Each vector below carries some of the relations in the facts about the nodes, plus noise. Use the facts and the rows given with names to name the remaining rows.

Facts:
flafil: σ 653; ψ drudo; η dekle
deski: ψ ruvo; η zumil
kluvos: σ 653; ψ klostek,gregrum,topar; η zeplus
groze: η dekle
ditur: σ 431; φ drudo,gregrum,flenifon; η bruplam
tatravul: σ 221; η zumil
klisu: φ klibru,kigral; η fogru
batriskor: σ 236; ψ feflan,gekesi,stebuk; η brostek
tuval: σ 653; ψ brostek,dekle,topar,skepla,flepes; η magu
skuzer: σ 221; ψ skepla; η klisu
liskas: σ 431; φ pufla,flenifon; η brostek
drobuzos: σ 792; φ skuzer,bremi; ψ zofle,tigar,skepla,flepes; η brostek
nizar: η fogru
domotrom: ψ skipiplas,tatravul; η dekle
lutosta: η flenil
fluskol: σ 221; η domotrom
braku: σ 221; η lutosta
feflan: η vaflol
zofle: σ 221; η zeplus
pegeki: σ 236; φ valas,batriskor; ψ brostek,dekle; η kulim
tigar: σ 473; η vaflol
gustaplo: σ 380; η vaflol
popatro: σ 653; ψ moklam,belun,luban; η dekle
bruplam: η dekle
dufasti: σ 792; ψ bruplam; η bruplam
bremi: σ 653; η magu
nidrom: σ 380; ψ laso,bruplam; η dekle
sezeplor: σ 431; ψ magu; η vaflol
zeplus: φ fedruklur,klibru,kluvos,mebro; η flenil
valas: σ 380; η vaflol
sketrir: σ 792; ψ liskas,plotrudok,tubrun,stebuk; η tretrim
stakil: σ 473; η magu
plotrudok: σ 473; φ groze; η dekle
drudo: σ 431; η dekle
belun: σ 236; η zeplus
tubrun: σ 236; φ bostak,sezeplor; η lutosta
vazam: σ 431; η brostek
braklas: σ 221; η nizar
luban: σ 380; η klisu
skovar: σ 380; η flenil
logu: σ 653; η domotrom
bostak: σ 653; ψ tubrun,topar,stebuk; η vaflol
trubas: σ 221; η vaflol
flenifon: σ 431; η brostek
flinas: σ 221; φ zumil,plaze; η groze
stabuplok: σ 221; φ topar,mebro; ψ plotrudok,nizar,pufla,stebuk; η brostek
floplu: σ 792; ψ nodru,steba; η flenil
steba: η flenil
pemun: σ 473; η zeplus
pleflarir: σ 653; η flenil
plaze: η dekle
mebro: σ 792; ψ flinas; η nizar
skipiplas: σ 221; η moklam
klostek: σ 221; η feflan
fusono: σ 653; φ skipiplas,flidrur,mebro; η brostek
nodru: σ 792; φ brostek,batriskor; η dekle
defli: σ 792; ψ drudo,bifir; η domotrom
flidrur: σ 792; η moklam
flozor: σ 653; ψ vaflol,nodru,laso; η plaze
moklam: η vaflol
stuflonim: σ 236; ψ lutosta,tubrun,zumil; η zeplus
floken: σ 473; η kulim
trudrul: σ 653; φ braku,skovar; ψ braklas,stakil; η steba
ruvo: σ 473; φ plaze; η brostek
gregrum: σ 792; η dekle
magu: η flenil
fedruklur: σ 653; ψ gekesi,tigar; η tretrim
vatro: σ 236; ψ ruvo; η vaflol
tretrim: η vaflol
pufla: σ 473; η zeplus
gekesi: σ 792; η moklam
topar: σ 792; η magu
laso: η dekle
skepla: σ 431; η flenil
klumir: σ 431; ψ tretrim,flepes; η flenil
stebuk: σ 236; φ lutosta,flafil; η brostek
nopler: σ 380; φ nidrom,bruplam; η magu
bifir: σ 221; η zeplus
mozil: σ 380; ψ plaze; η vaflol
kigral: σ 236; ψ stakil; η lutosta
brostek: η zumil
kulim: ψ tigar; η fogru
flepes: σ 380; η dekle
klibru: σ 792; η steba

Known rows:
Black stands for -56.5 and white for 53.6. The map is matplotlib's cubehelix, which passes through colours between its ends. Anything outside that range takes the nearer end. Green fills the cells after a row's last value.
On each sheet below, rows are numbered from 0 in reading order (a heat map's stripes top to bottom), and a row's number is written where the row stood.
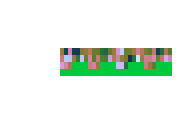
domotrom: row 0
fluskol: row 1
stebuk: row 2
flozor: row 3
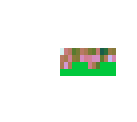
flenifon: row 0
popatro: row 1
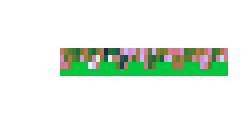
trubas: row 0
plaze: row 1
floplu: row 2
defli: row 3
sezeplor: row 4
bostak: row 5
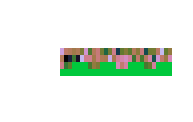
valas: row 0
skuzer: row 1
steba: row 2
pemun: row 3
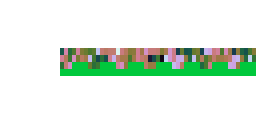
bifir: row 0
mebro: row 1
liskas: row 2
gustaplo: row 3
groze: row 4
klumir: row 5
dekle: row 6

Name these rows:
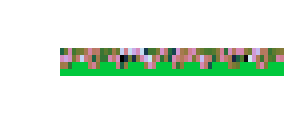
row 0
fedruklur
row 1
vazam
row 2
nopler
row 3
zeplus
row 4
trudrul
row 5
fusono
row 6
flepes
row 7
drudo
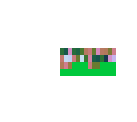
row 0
kulim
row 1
flidrur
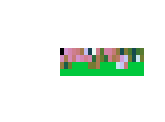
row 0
tuval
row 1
kigral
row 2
zumil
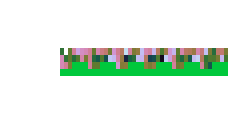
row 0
tubrun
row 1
gekesi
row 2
sketrir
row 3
mozil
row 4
gregrum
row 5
pegeki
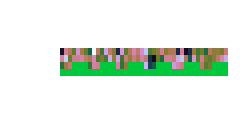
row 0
kluvos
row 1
stuflonim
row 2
bremi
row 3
nodru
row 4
deski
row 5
floken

